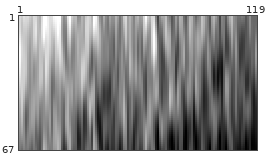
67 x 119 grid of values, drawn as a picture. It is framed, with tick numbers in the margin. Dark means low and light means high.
The halves do not mirror each other. The grain runs up and down. The ninth with the lowest average is the bottom right. There is an overall slope up to the top left. The top left is the ninth with the highest average.
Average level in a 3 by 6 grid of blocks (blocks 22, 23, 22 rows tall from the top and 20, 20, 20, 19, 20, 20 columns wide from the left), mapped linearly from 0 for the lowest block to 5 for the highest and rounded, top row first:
543332
432221
321100
